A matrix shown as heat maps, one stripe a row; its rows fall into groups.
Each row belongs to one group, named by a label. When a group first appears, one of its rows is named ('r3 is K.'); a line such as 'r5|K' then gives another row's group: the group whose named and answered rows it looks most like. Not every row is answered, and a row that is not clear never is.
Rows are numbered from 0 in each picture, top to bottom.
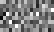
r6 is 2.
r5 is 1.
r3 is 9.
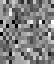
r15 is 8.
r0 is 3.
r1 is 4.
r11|2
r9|4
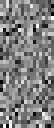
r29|4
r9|8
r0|8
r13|2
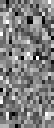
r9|4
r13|8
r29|4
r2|1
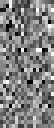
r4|3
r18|4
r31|3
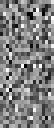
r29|9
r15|8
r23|1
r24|1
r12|8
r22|8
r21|1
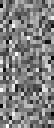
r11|3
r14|4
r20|2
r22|3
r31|8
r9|8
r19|4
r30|1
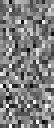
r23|4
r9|1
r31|1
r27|3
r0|8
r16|1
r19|2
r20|8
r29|4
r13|9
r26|4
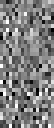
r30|9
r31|1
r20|1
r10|9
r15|1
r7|9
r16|3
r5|8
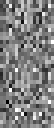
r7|1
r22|1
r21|8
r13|9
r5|2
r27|2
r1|1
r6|8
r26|8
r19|1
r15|4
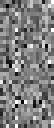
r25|2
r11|9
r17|2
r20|1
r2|3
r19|9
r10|3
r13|2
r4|4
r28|1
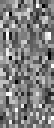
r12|8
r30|1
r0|2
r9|4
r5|3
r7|8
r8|4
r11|1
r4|4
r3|8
